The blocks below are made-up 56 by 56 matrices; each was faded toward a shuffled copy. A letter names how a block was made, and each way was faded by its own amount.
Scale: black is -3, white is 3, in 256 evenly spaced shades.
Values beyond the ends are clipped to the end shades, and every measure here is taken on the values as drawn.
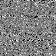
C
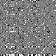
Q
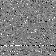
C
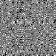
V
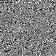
C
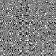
V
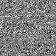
C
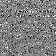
C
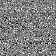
C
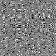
V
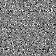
C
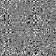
Q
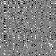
Q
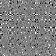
Q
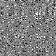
V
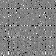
Q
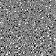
V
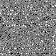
C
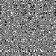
V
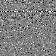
C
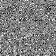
C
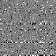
Q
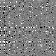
Q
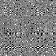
Q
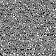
C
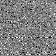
C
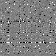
Q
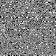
C
